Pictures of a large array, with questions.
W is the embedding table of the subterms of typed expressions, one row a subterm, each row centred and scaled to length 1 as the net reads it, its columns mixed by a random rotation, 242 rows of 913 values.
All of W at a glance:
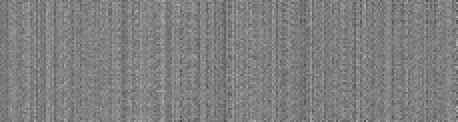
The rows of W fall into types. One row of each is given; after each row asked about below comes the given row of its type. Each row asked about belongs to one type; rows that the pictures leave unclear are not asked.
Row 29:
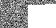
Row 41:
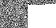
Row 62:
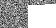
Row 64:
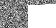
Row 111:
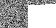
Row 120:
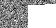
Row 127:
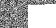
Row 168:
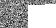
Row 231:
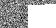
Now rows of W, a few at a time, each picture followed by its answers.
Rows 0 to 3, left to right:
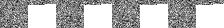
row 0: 120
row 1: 111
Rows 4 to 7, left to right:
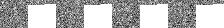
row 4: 64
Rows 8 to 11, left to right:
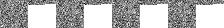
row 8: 168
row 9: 41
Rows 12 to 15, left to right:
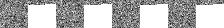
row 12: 111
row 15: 62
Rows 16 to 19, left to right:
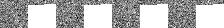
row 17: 231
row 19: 62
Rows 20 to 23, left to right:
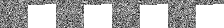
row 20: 41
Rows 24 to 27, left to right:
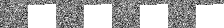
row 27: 41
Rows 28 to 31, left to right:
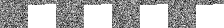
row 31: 120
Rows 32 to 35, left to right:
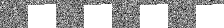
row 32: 64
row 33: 120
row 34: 29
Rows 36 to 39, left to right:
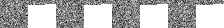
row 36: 231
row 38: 29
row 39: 127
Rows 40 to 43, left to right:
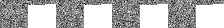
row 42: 29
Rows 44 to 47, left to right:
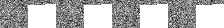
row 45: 29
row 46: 111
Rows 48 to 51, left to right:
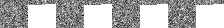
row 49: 231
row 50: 64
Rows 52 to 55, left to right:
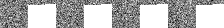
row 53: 62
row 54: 29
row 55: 168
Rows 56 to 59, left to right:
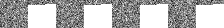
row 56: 29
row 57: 62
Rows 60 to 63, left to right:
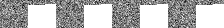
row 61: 64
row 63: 120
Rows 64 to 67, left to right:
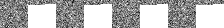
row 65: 127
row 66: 62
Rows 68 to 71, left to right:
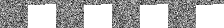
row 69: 62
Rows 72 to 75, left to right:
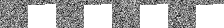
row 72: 120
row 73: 41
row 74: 168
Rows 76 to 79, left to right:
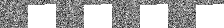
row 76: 120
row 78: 64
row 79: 62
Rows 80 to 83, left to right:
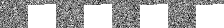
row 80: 64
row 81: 120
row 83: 231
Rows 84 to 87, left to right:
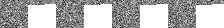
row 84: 231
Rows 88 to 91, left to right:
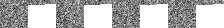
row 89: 168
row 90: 127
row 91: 127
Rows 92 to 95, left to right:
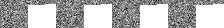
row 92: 64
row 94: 120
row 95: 231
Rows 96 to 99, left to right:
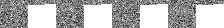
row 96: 168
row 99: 111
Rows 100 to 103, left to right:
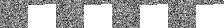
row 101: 29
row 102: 62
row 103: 29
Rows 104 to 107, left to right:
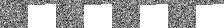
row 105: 29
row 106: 64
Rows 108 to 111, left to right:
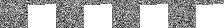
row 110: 64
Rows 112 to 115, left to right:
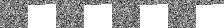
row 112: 111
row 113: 168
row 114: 111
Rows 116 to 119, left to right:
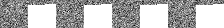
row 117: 41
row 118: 41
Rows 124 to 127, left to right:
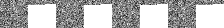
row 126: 41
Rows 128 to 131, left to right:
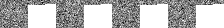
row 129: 168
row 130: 111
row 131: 120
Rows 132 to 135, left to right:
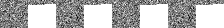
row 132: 127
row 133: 231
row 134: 127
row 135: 231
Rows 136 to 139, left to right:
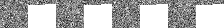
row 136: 64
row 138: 64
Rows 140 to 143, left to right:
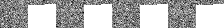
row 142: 62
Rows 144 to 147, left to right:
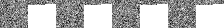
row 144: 29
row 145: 168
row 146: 111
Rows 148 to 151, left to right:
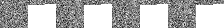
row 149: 29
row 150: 64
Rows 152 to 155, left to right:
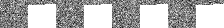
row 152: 29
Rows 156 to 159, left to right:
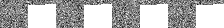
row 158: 64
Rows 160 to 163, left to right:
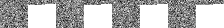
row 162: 111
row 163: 41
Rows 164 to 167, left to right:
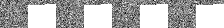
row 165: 64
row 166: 231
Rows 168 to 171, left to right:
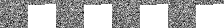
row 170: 62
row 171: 29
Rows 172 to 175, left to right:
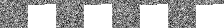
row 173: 168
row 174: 62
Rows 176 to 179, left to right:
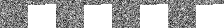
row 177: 29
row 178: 127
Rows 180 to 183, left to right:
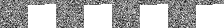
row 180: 231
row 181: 120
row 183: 120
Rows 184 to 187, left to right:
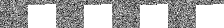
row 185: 41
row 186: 111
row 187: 41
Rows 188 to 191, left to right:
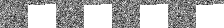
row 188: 111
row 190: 127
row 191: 111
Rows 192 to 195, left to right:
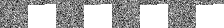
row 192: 120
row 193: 127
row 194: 29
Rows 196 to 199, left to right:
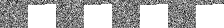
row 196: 127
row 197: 29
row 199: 231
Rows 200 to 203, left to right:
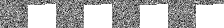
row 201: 41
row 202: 120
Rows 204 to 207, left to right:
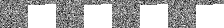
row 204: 111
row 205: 29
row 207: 120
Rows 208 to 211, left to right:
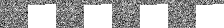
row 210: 168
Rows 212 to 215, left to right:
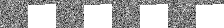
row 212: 168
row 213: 64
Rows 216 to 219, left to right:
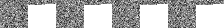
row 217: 168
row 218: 41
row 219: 41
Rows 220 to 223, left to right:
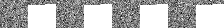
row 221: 64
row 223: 231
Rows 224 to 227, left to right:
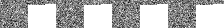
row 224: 29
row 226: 41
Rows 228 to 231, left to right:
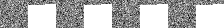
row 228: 168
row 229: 41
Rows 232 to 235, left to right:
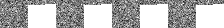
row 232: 111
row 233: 62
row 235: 62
